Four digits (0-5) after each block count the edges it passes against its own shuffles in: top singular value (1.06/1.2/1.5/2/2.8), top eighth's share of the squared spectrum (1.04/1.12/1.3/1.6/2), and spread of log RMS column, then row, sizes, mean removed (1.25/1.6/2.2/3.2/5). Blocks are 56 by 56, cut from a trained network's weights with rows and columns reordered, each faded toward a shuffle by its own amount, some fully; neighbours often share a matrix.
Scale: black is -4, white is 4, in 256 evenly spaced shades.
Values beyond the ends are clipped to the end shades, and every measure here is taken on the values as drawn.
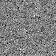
1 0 0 0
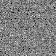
2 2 0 1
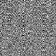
3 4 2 2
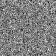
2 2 0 0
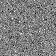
0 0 0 0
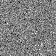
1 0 0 0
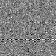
4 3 0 2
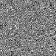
3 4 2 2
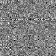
3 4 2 2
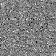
3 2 0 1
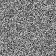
0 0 0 0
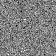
1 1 0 0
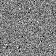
0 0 0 1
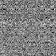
3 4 0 2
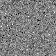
0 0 0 0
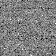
2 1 0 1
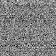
3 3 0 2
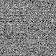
3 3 0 1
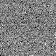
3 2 0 1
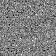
2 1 0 0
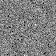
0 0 0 0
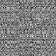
4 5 2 3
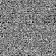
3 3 0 1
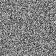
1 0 0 0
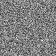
0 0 0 0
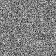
2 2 0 0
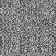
3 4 0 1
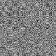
4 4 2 2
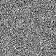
3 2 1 0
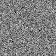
1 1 0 0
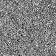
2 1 0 0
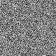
0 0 0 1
